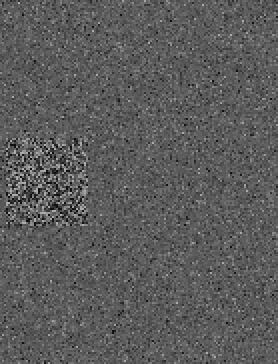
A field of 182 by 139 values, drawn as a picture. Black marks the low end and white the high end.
Histogram: heavy tails on both sides. Mirror symmetry: none. Odd rows or columns: none. Slope: none. Odd patch: rougher, in the middle left. Grain: fine. Stripes: none.
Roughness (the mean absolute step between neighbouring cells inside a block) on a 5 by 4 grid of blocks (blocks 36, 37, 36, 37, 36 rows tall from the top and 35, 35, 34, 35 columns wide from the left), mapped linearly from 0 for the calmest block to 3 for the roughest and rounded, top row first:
0000 | 0000 | 3100 | 0000 | 0000
